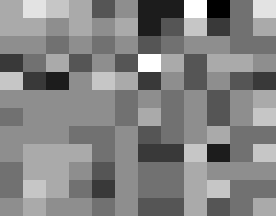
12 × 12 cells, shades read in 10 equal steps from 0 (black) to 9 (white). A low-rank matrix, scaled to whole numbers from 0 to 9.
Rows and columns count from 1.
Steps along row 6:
same same same same down up down up down up up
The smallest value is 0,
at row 1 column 10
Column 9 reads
9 7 5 3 3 5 5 5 7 6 6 6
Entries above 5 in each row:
6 6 0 5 3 1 2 1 5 3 4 3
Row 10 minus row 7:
0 1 1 0 -2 1 -2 0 1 2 0 -2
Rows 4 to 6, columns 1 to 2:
2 4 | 7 2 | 5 5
